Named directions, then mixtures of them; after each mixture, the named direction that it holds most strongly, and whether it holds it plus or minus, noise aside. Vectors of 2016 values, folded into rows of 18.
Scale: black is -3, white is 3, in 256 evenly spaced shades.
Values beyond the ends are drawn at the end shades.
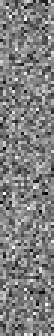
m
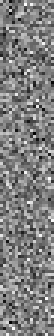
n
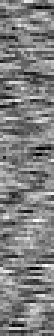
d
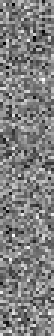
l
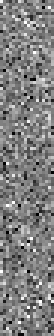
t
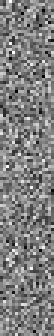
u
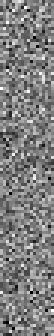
l, plus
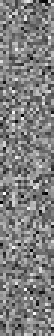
m, plus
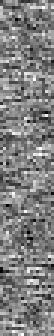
d, minus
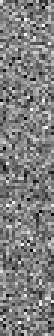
t, plus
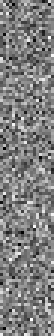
l, plus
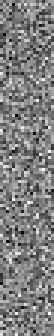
l, plus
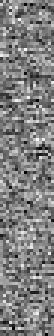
n, minus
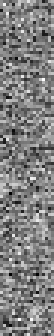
l, plus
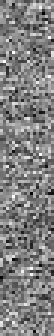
u, plus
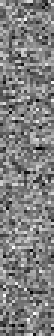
m, plus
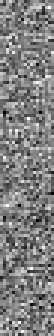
u, plus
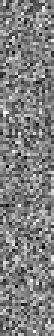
u, minus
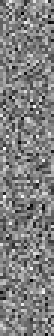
m, minus
